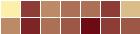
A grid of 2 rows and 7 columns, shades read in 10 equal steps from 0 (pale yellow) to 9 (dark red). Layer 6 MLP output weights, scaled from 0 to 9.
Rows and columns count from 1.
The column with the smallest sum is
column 1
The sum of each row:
30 45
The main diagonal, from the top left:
0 8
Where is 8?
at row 2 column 2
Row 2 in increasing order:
4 5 6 6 7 8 9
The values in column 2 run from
7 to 8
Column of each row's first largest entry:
2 5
